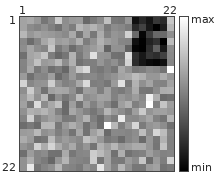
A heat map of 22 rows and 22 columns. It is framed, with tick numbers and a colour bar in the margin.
In the top right lies a patch that is lower than the rest. The ninth with the lowest average is the top right. Neither half mirrors the other. The top right is the roughest part.
